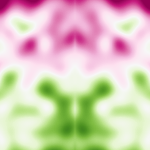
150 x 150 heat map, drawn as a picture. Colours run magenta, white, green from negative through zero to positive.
Grain: smooth. Slope: up to the bottom. Lone odd cells: none. Ninth with the highest average: bottom middle. Mirror symmetry: left to right.
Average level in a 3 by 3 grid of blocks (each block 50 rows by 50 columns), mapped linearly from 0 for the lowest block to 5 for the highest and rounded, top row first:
1 0 1
3 3 3
3 5 3
